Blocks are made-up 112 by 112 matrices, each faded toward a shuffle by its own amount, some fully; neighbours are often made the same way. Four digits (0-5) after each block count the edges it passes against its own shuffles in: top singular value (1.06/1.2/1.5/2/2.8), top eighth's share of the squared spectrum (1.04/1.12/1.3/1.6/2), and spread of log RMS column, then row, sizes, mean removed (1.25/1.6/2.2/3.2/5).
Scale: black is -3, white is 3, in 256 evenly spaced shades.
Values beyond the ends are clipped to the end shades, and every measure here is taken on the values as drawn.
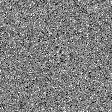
0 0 0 0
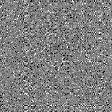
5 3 2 2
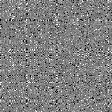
5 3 2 2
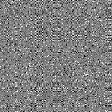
5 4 3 3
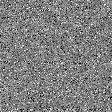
1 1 0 2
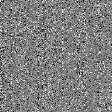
3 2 3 0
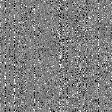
3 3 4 0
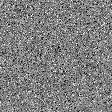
0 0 0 0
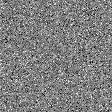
0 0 0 0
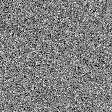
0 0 0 0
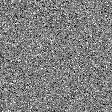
0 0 0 0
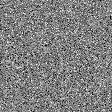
0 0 0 0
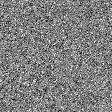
0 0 0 0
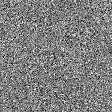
0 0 0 0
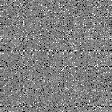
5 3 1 3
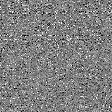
4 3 1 2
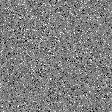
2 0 0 0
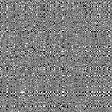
5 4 3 4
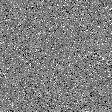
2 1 0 0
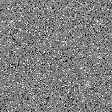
3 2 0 0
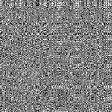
5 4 3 3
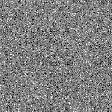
4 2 1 1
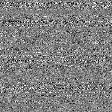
1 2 0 4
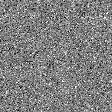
0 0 0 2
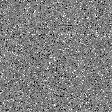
1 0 0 1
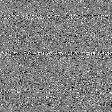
2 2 0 3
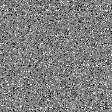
1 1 0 2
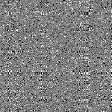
4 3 3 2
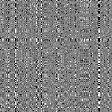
5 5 4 3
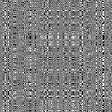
5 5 4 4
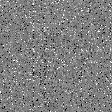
3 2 1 0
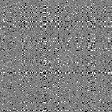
5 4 3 3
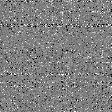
2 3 2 3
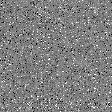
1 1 1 1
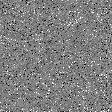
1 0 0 1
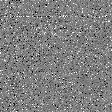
1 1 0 1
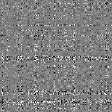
2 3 4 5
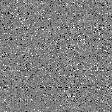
2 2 2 3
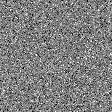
1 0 0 0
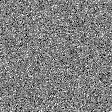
1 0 0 0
